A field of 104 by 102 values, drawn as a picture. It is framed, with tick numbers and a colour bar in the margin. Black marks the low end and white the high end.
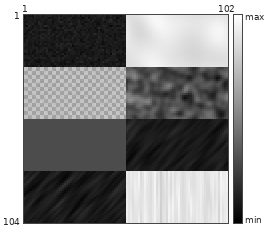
It is made of 4 by 2 panels. Panel 1,1: very low, fine-grained, faint in contrast. Panel 1,2: very high, smooth, faint in contrast. Panel 2,1: high, checkered. Panel 2,2: low, blotchy. Panel 3,1: low, flat. Panel 3,2: very low, slanting up to the right, faint in contrast. Panel 4,1: very low, slanting up to the right, faint in contrast. Panel 4,2: very high, streaked downward, faint in contrast.
